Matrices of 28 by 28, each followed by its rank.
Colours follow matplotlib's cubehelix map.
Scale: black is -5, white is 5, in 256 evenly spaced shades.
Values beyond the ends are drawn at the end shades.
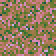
full rank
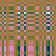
one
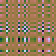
one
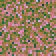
full rank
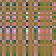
one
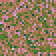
full rank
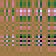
one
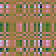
one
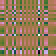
one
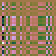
one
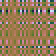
one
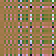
one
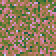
full rank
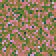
full rank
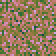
full rank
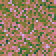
full rank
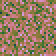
full rank
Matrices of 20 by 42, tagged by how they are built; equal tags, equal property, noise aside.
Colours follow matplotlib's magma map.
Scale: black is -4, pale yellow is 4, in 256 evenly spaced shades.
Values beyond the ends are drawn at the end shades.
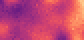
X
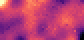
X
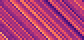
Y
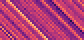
Y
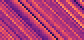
Y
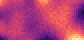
X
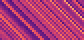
Y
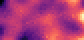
X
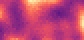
X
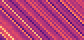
Y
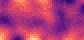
X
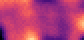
X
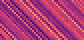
Y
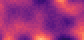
X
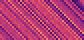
Y
